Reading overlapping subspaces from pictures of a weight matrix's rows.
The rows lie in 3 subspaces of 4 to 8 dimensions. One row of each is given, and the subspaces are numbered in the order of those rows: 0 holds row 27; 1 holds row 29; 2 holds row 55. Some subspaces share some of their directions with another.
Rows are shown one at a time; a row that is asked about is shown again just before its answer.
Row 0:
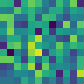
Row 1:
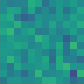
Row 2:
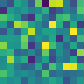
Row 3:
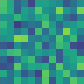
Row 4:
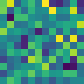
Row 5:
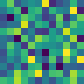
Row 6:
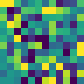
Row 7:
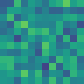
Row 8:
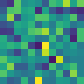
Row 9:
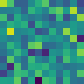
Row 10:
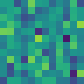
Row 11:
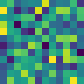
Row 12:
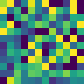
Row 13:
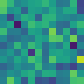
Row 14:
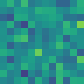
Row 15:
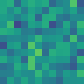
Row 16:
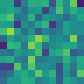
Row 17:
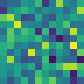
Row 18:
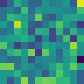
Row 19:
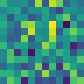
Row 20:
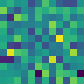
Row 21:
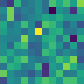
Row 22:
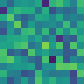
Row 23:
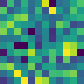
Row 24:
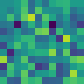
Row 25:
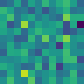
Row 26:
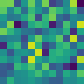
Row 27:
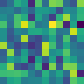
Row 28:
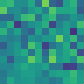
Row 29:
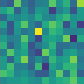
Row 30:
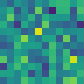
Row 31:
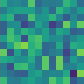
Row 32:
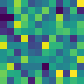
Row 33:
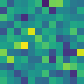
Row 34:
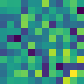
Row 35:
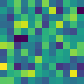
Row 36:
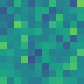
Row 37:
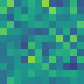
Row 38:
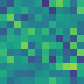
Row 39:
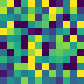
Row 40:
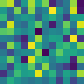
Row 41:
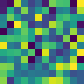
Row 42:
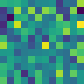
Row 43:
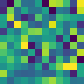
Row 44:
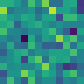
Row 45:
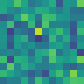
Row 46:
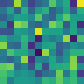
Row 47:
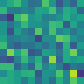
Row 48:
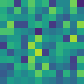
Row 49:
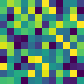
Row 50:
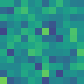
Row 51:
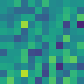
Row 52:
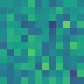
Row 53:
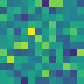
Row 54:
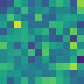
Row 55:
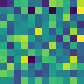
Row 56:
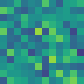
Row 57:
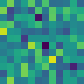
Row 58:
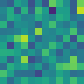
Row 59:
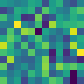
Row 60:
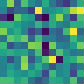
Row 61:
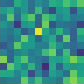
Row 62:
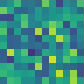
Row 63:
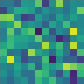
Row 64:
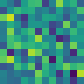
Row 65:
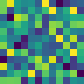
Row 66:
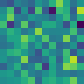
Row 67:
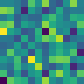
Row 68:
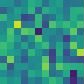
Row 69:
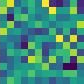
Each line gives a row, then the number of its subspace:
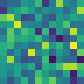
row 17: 0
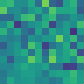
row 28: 0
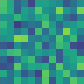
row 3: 2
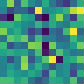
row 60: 2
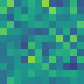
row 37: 1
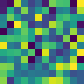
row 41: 0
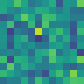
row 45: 2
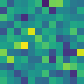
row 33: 0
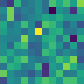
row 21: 1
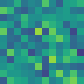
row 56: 1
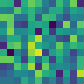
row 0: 1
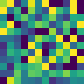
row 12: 1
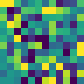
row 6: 2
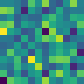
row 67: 1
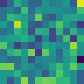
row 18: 0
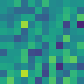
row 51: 2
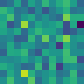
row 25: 2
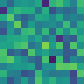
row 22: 2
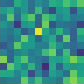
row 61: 1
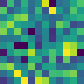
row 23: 0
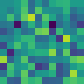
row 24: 1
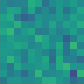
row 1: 1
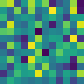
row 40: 2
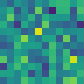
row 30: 2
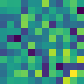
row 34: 2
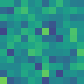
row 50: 1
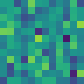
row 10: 1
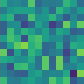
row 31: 0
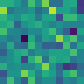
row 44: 2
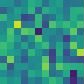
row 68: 1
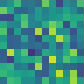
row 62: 1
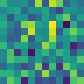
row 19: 0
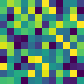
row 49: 2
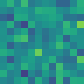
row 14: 2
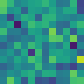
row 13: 0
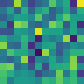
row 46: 0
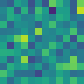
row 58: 2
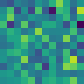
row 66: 2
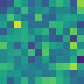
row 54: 0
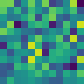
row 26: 0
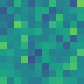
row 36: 2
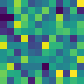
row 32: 2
